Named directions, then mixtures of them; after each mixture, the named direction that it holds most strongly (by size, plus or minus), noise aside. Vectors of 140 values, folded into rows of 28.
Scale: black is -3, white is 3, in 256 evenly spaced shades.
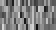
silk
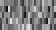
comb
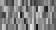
silk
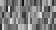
comb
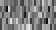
comb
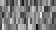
silk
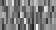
silk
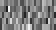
comb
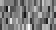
comb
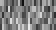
comb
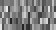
comb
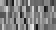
silk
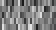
silk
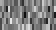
comb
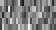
comb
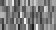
silk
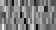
silk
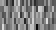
silk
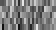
silk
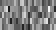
comb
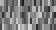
comb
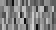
silk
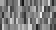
comb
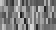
silk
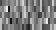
comb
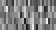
silk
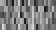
silk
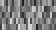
silk
